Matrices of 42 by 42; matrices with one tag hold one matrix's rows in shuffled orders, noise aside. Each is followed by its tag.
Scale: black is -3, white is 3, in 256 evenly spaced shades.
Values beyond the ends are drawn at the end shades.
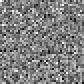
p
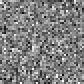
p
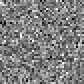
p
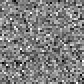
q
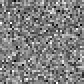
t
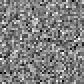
p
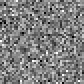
p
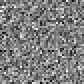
p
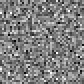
t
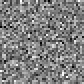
p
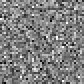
p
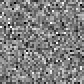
t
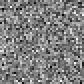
q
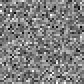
t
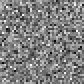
q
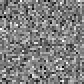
p
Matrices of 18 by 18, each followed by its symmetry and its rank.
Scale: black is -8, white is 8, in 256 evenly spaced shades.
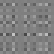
neither, rank one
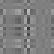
neither, rank one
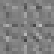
antisymmetric, rank two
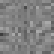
neither, rank three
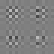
symmetric, rank one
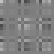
symmetric, rank one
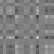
symmetric, rank one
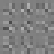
antisymmetric, rank two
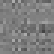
neither, rank three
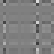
neither, rank one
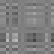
neither, rank one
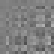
antisymmetric, rank two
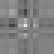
symmetric, rank one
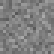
neither, full rank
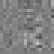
neither, rank three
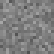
neither, full rank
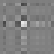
symmetric, rank one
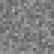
neither, full rank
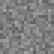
neither, full rank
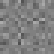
antisymmetric, rank two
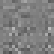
neither, rank three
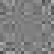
antisymmetric, rank two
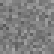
neither, full rank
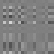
neither, rank one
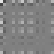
symmetric, rank one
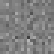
neither, rank three
